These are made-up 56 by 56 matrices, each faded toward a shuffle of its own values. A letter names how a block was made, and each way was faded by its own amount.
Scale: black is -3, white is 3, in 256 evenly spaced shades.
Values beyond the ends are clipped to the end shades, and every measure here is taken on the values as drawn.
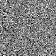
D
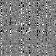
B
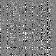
B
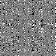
B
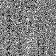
D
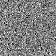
D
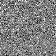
D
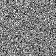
D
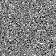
D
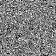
D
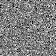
D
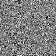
D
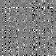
B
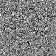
D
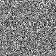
D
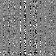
B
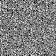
D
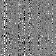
B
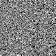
D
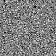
D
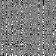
B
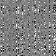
B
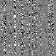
B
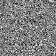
D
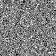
D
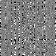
B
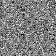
D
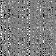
B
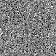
D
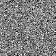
D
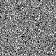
D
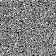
D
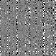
B
